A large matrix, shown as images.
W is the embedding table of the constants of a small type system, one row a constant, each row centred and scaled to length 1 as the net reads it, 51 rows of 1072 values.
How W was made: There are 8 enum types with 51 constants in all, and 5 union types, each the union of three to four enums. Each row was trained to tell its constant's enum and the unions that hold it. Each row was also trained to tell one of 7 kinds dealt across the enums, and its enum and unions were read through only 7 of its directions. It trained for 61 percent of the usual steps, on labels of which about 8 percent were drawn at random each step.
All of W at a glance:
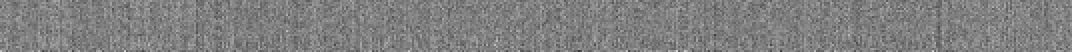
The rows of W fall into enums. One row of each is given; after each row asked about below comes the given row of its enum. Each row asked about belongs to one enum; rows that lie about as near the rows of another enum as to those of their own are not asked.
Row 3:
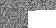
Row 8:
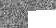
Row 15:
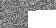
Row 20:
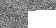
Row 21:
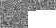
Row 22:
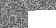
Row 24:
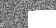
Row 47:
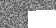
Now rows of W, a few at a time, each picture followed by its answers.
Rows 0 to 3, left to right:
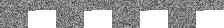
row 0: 24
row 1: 20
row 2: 22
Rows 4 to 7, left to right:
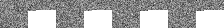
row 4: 22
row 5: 24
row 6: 47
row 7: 47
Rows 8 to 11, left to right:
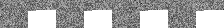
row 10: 15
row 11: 3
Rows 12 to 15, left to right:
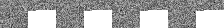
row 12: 3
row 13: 24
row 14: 21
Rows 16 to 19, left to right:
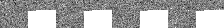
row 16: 47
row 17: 15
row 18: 20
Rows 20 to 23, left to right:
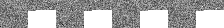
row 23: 20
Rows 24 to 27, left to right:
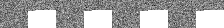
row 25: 21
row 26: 47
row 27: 24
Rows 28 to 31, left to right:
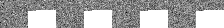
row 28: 47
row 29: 15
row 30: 8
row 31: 20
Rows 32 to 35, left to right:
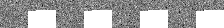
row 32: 20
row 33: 15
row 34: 8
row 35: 24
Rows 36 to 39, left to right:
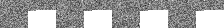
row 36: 47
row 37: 22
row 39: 8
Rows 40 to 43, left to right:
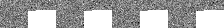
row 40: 20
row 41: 22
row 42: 20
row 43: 47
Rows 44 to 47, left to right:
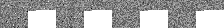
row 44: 3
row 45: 3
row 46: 21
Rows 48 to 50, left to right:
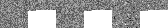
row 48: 24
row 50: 8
